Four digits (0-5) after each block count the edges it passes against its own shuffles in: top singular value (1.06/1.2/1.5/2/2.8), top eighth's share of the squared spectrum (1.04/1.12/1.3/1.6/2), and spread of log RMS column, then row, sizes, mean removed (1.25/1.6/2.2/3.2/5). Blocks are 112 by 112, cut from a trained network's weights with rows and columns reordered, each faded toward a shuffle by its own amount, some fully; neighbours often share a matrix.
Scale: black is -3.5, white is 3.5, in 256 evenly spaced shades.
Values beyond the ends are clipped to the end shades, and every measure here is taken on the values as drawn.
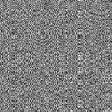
5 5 3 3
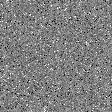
0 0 0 0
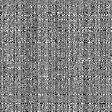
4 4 1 4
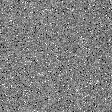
0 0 0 0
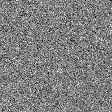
1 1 0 0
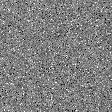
0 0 0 0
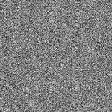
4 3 1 1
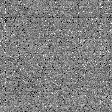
2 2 2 0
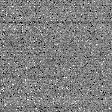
3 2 2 0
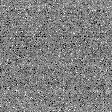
2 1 1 0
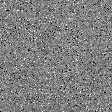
0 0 0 0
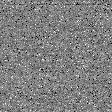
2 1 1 0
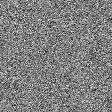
2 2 0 0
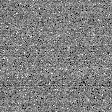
2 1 1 0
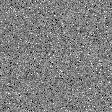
0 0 0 0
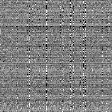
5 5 4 1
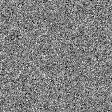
1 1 0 0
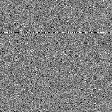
3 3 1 2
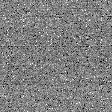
2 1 1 0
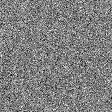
2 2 0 0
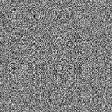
4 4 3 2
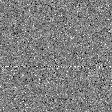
2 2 0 1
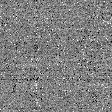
2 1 1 0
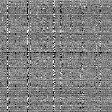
4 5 4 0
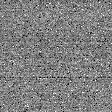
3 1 1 0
